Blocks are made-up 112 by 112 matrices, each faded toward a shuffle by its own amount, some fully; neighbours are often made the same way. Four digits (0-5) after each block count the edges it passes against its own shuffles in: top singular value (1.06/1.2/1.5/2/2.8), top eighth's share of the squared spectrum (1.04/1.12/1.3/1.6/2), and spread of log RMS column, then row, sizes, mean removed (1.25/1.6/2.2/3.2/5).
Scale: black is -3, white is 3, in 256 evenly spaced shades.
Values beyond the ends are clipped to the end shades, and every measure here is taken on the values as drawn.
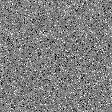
0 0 0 0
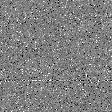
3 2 0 1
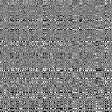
5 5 3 4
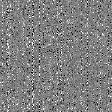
3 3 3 0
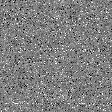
1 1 0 1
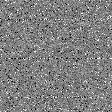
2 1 0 2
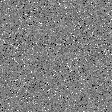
1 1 0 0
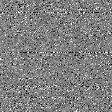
2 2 0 3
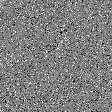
0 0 0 0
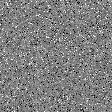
0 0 0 0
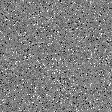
0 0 0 0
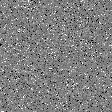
0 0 0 0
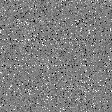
2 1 1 1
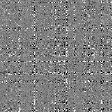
2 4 4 4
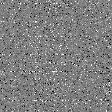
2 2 1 2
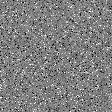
2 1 0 0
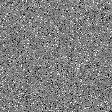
2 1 1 0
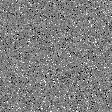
2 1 0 0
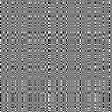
5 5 5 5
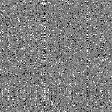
4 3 2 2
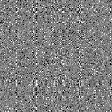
5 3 3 2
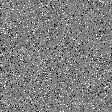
2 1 0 0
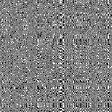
5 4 3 3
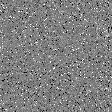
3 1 1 0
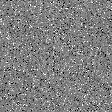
2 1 0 0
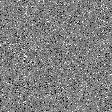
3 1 1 0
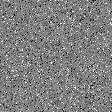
2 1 0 0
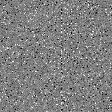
3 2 1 0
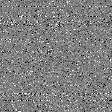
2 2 0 3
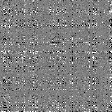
2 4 4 4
